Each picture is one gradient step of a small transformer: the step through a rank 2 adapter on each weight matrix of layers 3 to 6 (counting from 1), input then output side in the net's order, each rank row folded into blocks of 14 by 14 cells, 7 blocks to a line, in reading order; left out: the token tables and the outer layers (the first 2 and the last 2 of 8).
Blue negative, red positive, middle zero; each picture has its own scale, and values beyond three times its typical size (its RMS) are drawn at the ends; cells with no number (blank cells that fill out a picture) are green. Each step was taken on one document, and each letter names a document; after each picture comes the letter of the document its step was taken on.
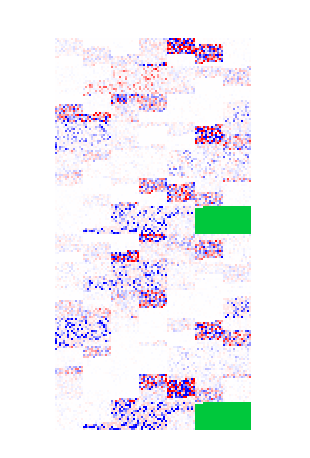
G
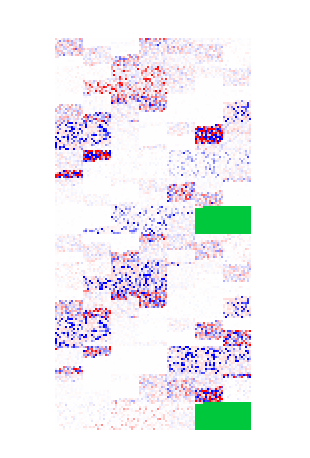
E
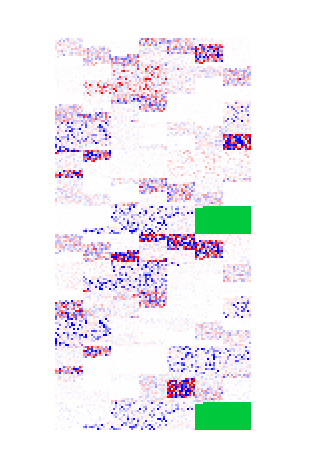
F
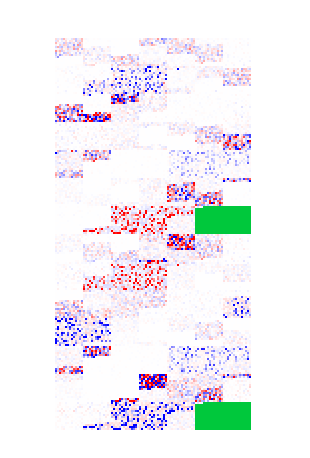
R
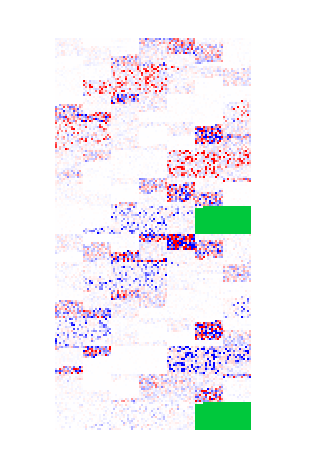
E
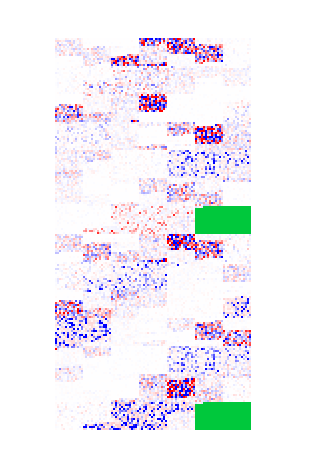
F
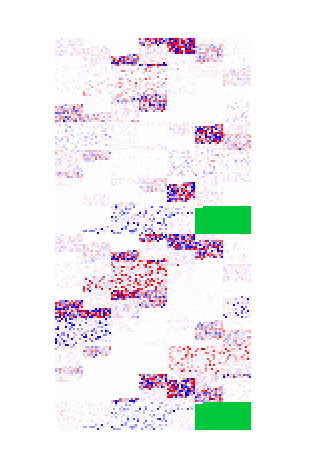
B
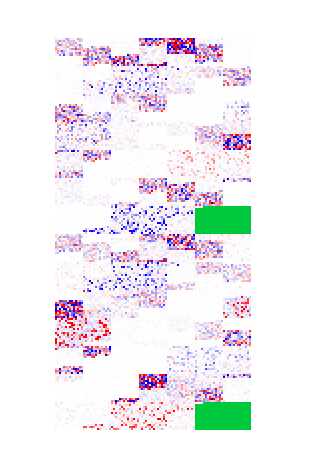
E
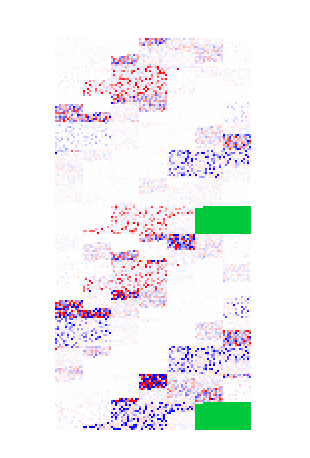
B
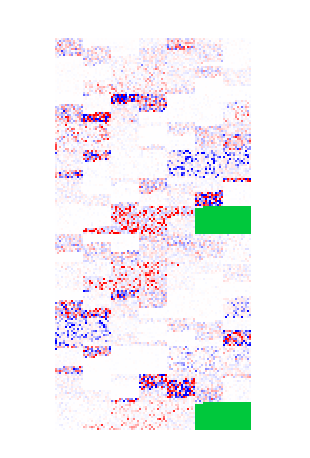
F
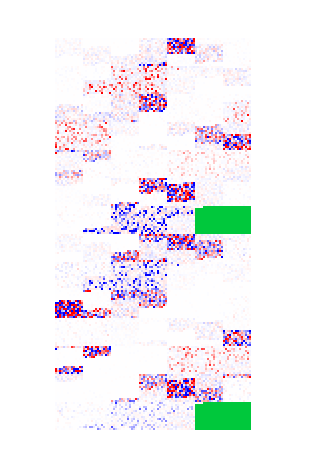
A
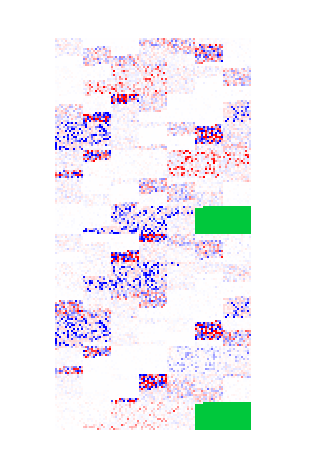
G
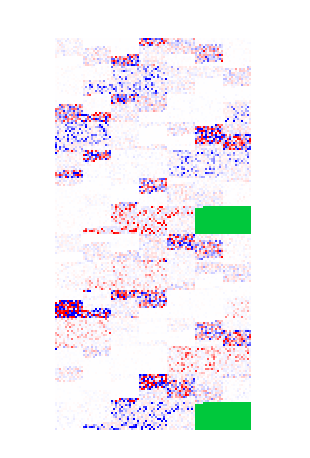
G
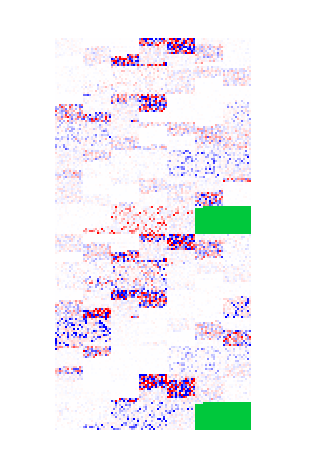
F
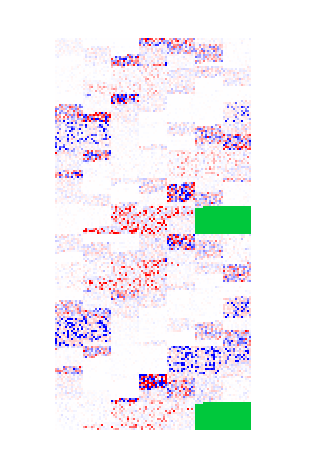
F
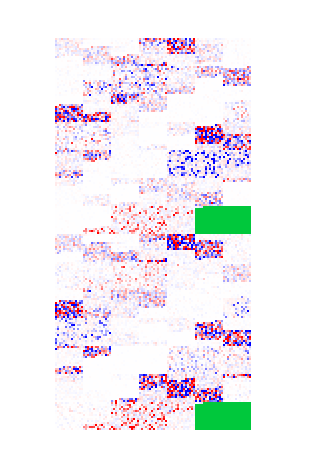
E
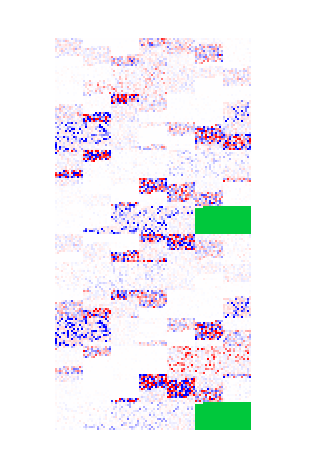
G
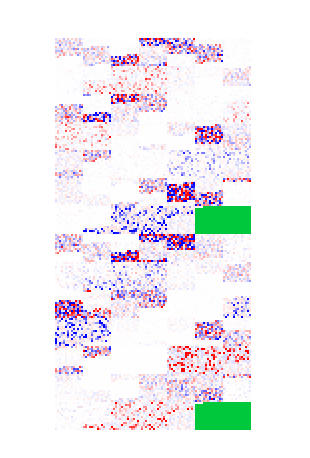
A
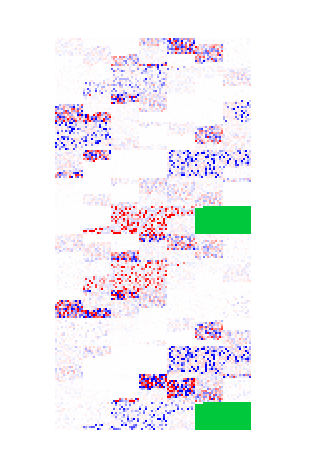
R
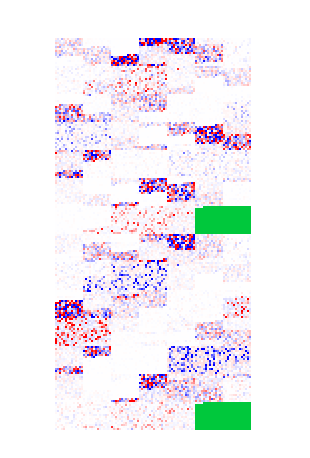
B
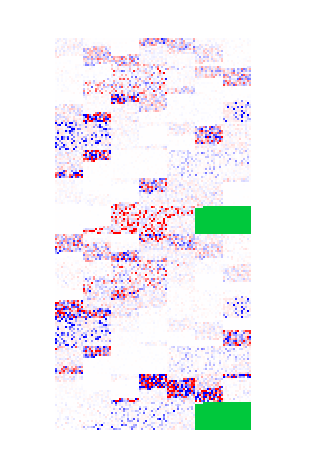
R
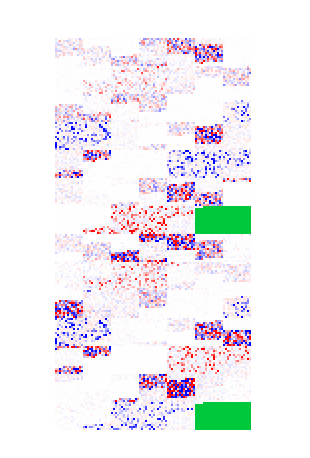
E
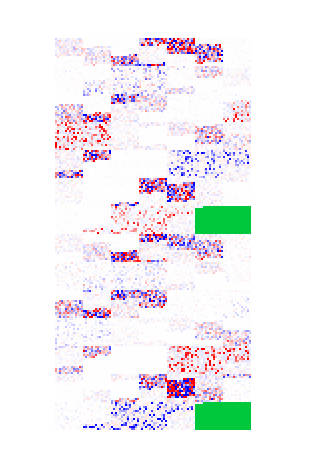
A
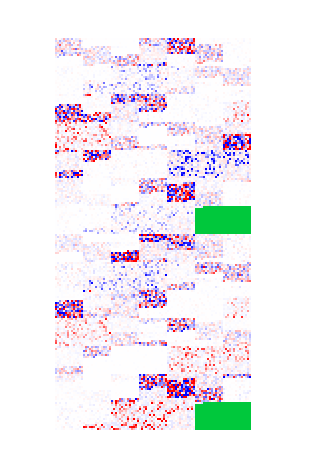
A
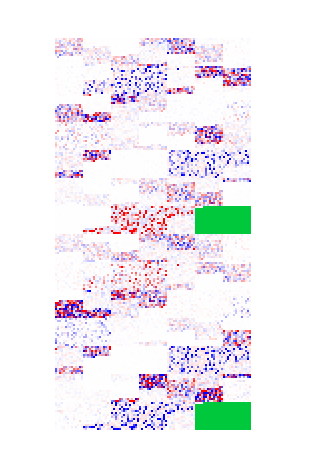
R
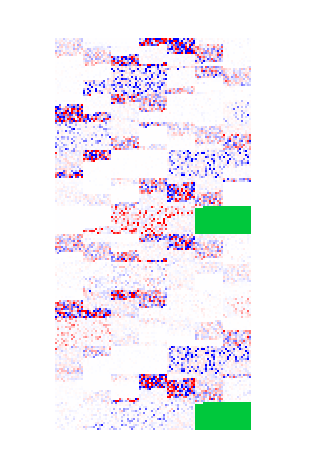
R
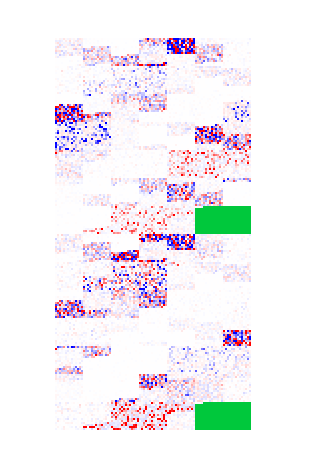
B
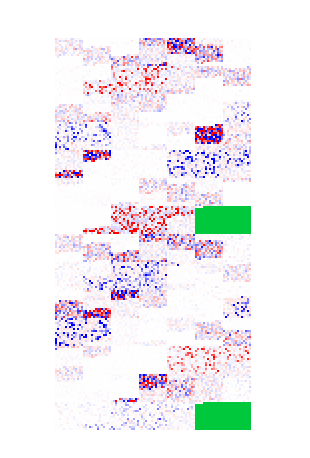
E
